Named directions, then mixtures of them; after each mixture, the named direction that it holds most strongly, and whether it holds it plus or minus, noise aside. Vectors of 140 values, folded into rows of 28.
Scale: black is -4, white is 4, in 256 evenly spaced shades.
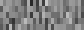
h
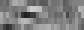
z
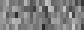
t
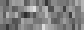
t, minus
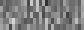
h, minus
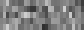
t, plus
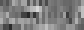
z, plus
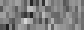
h, plus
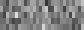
t, minus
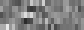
z, minus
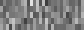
h, minus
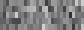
t, minus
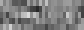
z, minus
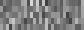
h, minus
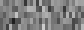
t, minus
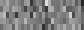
t, plus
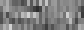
z, minus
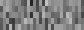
h, plus
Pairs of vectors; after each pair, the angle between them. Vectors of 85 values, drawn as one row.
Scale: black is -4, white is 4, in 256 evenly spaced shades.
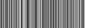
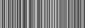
nearly opposite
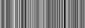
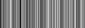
partly opposed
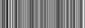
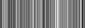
partly opposed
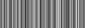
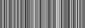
nearly parallel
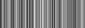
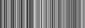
nearly parallel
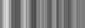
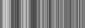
nearly parallel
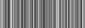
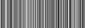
partly opposed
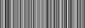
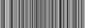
nearly opposite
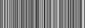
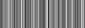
orthogonal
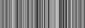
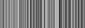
partly aligned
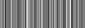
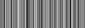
nearly opposite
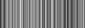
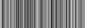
partly opposed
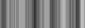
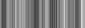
nearly parallel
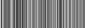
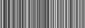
partly aligned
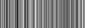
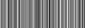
partly opposed
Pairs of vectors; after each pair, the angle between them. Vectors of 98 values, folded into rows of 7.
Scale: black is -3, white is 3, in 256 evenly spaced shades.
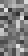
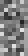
orthogonal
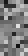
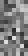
partly aligned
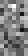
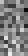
partly opposed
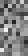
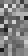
nearly opposite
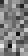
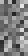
partly opposed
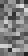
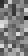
partly aligned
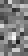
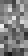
orthogonal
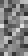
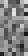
partly aligned
